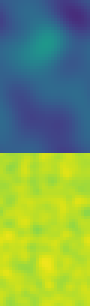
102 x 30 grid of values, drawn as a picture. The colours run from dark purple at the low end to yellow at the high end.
The table splits into 2 rows of 1 panel. Panel 1,1: low, smooth. Panel 2,1: very high, blotchy, faint in contrast.
